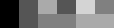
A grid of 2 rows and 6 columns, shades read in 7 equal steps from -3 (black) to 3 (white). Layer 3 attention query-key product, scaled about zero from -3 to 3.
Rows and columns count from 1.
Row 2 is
-3 -1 0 0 1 1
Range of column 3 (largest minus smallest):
1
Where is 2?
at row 1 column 5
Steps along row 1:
up up down up down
